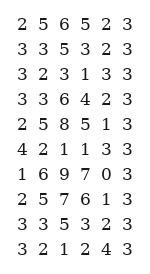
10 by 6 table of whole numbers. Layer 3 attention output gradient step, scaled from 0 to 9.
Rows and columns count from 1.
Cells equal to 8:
1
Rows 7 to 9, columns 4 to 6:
7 0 3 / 6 1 3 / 3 2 3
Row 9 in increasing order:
2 3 3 3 3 5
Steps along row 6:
down down same up same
